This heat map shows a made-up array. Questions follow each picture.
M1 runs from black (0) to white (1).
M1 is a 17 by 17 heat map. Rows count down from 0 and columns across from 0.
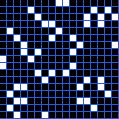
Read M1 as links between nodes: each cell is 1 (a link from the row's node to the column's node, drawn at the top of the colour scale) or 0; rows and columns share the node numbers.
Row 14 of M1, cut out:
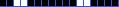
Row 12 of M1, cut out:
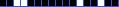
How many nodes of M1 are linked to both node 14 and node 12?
3
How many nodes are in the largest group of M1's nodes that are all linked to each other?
3
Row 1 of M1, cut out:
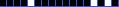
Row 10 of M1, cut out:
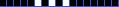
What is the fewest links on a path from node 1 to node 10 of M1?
5
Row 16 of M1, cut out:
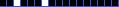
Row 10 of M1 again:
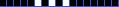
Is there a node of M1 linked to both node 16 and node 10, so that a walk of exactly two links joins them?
no
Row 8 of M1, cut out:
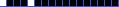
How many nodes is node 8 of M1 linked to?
2
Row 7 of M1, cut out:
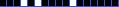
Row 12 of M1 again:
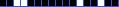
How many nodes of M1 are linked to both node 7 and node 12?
1
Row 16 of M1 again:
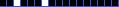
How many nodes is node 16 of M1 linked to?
2
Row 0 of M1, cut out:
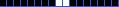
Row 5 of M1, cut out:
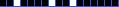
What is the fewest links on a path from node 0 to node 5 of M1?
3
